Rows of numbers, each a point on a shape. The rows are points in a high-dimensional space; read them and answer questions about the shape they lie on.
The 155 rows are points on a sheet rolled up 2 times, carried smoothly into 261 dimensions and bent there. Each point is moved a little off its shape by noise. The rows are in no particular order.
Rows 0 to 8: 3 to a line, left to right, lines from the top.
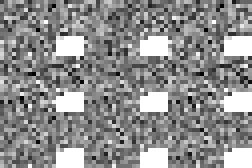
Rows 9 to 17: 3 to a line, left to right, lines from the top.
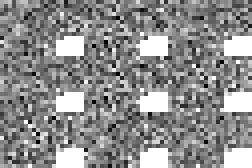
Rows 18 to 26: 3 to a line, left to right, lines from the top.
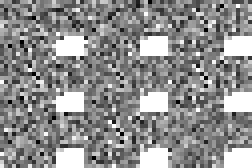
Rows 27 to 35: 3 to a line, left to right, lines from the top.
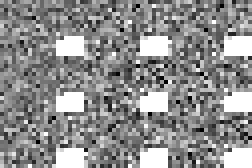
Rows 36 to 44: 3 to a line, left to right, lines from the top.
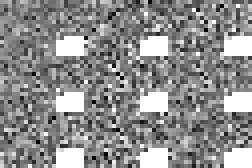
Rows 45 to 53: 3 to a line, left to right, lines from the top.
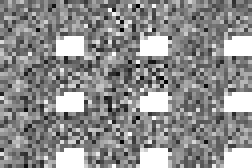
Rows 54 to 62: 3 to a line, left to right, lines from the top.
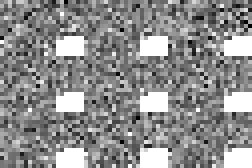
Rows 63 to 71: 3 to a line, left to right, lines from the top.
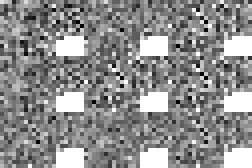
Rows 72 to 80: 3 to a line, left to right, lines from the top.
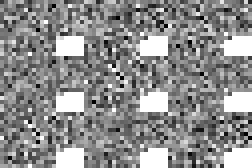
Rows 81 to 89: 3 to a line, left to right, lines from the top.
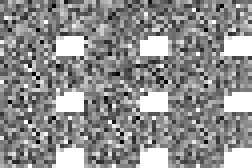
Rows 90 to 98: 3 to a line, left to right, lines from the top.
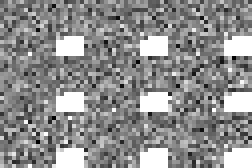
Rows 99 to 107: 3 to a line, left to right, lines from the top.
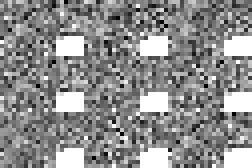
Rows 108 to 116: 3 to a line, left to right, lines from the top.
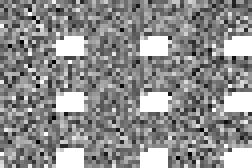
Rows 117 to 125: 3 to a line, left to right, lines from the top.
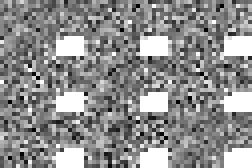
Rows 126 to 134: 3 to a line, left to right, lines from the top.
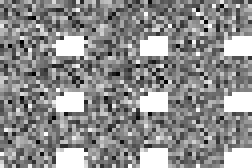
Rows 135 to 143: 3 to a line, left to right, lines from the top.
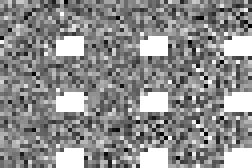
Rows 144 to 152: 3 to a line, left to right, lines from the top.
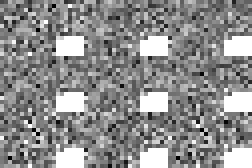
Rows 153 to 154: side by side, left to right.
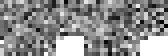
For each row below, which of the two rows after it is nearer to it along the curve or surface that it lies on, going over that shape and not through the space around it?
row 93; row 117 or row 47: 47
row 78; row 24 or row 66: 24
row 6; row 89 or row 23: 89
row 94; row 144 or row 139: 139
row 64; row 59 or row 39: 59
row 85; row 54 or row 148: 54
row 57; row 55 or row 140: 55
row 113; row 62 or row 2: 2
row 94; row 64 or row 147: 147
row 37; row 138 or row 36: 138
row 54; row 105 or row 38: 38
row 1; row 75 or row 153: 153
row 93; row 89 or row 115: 89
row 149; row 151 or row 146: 151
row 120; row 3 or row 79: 3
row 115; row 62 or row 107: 62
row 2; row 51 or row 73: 51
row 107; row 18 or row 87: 87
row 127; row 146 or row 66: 66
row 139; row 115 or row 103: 103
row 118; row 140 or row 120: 140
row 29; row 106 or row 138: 106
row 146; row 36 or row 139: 36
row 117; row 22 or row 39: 22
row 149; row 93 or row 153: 153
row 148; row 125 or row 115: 125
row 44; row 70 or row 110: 110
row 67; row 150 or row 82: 150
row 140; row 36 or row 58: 58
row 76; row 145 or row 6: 145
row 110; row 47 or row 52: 52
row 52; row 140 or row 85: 140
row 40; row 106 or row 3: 106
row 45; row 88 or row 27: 27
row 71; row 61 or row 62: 62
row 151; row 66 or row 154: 66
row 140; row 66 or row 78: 78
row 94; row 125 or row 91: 125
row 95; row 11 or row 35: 11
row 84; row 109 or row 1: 1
